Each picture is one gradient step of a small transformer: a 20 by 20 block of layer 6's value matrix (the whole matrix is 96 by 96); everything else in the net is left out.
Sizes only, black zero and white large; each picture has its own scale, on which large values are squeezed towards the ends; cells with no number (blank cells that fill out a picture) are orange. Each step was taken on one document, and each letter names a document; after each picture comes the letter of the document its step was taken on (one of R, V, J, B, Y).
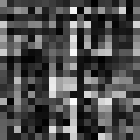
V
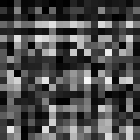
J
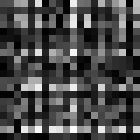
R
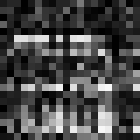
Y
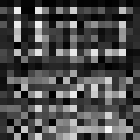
J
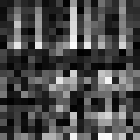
V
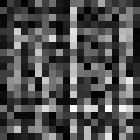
J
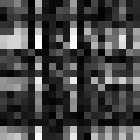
V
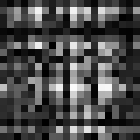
R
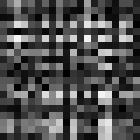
Y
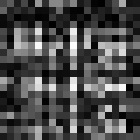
R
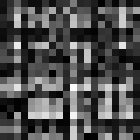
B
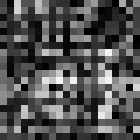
Y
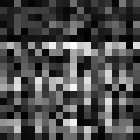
B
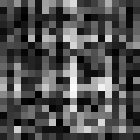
B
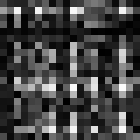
R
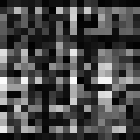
V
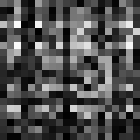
J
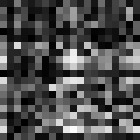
Y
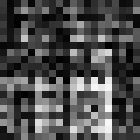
Y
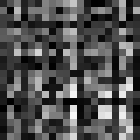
B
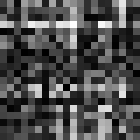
V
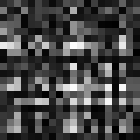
B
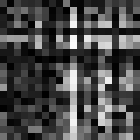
V
